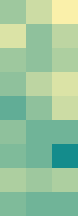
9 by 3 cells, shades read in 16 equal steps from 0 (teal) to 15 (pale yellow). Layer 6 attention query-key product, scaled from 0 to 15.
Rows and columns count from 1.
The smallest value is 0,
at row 7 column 3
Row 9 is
7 6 6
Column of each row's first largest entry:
3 1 3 3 3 1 1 1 1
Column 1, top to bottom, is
9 13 9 8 5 8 7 10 7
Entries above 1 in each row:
3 3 3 3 3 3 2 3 3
